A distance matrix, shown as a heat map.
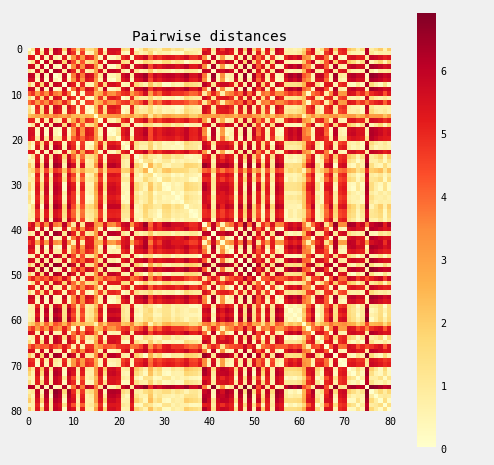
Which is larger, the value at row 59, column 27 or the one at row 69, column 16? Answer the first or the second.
the first
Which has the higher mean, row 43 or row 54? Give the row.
43
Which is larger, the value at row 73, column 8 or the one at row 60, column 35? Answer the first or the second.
the first
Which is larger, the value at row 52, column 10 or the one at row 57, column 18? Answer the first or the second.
the second
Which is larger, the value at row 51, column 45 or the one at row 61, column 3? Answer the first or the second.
the first
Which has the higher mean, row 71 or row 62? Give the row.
62
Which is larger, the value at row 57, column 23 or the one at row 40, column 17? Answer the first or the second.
the second
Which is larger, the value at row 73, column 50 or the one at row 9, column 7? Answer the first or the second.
the first
